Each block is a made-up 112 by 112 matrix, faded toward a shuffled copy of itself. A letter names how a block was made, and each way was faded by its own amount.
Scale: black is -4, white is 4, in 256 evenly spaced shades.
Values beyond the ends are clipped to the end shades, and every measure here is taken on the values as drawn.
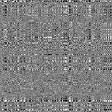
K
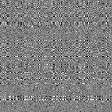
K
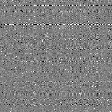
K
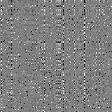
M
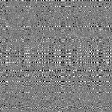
K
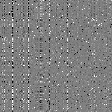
M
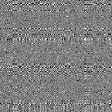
K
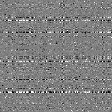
K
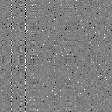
M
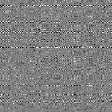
K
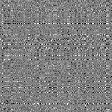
K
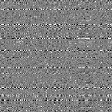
K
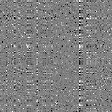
M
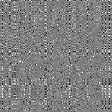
M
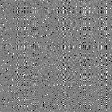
M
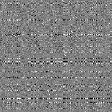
K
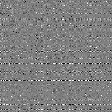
K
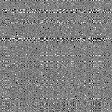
K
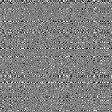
K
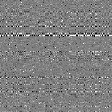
K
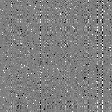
M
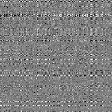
K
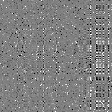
M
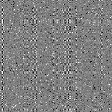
M
